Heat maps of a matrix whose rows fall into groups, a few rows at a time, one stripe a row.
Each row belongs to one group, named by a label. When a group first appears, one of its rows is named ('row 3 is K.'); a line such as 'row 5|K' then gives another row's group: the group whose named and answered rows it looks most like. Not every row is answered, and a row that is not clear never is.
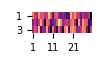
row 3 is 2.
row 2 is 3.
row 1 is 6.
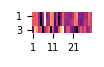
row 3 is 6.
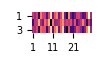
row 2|6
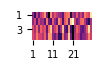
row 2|2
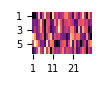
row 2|3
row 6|6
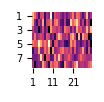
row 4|3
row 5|6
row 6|6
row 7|3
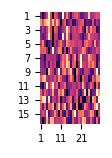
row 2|6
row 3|3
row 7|2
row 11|6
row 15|2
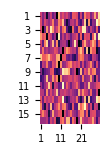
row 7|6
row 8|6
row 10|6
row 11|3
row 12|6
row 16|2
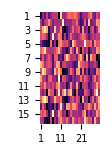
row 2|3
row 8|6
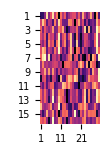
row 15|2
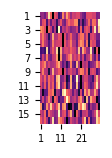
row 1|3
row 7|6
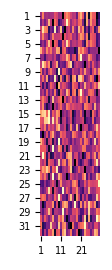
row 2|3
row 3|2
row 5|3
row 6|6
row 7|2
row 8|6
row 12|2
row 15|6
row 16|6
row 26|3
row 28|2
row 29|3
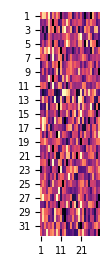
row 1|6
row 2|3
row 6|6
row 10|3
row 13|2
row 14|6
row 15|2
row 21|2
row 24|2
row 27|6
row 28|2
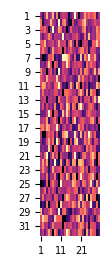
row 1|2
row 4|3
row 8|3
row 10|6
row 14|2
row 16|2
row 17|6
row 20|3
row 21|2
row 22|2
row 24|2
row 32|3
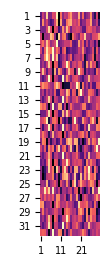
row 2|6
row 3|3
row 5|6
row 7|6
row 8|3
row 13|3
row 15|3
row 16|2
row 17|3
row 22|3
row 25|2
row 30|3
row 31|3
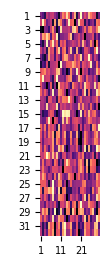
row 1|2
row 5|6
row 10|6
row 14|6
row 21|6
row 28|2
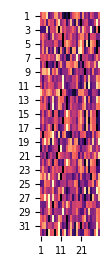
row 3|6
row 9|6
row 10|3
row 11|3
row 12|6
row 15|3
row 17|3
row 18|6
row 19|6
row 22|3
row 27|6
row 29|3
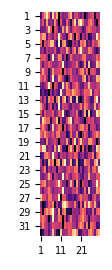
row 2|2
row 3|3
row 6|2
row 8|3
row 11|3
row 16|6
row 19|2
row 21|6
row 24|3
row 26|3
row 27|6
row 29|6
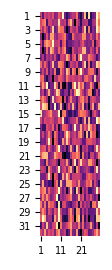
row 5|6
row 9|2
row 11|2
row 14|2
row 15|6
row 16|3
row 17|2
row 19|3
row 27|6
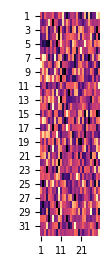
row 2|3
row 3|2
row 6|2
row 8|6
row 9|2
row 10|6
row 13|6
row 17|3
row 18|6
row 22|6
